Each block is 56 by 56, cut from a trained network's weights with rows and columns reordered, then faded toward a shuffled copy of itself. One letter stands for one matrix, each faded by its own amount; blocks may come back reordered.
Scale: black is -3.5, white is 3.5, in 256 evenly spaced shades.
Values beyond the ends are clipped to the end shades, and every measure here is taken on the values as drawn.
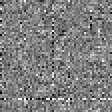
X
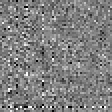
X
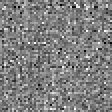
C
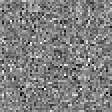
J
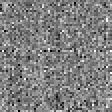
C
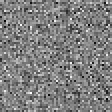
J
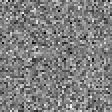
J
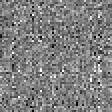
X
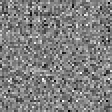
J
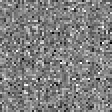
C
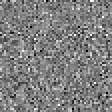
J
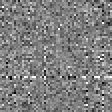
X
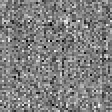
C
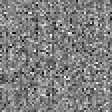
C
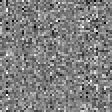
X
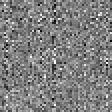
X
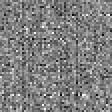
C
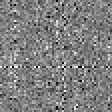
X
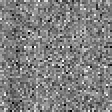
C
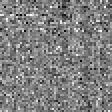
C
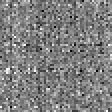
C
